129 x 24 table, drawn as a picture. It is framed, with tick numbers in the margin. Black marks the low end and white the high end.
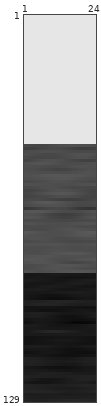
The table splits into 3 rows of 1 panel. Panel 1,1: very high, flat. Panel 2,1: low, streaked across, faint in contrast. Panel 3,1: very low, streaked across, faint in contrast.
